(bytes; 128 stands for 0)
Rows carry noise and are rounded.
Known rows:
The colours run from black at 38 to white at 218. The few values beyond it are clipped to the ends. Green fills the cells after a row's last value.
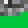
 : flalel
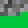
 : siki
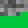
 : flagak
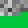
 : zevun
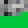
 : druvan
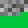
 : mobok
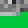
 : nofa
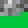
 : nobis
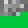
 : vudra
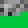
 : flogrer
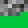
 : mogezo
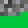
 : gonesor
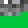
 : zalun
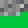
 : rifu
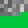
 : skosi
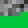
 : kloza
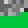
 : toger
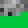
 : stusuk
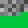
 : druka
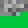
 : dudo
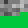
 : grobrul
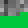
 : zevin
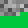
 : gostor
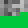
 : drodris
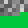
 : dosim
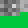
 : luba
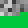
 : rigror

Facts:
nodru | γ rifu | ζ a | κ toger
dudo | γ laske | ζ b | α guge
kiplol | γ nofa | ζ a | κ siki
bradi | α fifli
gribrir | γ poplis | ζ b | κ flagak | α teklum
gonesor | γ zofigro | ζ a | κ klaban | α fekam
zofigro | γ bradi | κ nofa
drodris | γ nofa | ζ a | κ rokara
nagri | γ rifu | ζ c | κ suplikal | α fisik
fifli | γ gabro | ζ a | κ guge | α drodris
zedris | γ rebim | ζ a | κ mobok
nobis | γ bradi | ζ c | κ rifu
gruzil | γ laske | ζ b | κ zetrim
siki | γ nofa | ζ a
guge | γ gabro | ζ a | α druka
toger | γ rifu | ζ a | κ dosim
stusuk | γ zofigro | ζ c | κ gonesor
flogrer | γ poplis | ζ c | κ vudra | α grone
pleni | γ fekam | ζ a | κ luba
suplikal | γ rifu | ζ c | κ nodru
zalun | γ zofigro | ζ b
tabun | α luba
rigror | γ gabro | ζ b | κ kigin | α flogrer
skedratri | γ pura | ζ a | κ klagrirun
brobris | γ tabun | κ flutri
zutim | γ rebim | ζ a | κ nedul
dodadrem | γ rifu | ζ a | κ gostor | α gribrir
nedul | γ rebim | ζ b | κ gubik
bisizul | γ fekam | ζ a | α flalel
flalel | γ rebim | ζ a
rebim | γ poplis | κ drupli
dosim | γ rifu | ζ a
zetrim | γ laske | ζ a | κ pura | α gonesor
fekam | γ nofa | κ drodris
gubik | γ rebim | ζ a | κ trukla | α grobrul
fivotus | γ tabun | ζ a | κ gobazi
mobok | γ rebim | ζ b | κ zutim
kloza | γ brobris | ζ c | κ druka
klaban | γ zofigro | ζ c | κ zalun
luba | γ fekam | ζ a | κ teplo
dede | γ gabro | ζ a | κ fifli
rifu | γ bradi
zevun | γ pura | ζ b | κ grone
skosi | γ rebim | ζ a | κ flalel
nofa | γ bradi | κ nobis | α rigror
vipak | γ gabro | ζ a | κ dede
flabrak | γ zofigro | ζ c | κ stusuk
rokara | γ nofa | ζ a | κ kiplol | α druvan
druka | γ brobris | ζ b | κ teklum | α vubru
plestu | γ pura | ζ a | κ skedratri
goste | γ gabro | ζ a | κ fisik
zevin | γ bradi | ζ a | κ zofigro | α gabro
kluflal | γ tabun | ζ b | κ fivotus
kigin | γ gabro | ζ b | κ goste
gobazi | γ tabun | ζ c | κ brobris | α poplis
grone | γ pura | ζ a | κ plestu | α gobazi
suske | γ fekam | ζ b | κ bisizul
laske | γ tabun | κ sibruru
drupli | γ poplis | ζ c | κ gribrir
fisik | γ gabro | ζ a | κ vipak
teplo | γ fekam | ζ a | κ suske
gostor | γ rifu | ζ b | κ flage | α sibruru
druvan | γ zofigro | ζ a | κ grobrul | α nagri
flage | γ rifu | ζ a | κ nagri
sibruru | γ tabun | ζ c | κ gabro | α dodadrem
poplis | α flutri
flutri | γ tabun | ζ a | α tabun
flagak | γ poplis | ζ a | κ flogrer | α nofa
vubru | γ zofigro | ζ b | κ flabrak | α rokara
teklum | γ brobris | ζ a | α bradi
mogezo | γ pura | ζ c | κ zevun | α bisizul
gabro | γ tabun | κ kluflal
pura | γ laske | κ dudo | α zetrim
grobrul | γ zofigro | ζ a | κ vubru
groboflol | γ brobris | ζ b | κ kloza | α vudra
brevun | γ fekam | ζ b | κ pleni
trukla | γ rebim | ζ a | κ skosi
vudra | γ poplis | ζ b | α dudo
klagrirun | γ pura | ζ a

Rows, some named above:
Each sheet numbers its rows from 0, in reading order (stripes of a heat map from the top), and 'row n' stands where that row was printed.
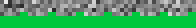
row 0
flutri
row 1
toger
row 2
dudo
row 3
rigror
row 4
groboflol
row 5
grone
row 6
brevun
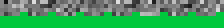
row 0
dodadrem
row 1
klaban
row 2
groboflol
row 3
goste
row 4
klaban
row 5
nofa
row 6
gobazi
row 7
dosim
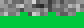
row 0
bradi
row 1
brobris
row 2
flage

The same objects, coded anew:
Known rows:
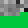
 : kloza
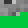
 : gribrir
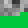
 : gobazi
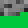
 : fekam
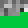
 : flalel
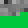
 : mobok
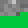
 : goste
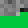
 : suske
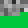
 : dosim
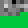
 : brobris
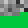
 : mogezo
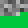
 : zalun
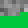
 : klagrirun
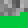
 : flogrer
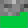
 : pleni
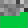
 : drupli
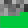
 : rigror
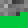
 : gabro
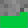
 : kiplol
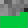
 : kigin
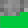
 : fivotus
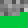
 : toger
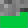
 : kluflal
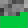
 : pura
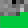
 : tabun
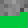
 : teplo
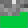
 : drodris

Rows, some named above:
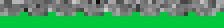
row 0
groboflol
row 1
zofigro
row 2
dudo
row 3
poplis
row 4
rigror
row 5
fisik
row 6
gabro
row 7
flogrer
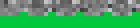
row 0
zutim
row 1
vubru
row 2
druka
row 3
grone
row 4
vudra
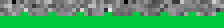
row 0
flutri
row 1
rokara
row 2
flagak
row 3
flalel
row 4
rifu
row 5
nofa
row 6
gribrir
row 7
vudra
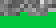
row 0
nofa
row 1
dodadrem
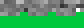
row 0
druka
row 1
flage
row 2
druvan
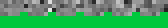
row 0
luba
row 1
nagri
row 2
rokara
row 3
gostor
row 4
gobazi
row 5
brevun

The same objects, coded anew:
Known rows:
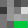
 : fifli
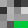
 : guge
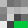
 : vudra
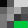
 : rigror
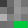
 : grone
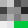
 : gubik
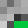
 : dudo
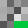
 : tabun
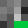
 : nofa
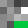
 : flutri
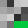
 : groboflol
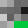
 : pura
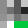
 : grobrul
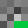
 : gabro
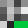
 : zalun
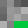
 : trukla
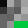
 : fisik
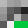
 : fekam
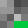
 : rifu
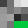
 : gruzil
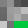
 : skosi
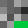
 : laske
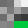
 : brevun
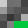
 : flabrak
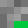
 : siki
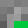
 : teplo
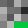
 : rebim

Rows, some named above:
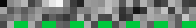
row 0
druvan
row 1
kigin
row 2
klaban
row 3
suske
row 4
mogezo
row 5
guge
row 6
brobris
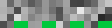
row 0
tabun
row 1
zutim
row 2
flalel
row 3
gostor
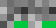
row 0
zofigro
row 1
zetrim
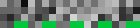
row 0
flogrer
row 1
drupli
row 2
poplis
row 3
dudo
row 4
mogezo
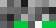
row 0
flogrer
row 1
fekam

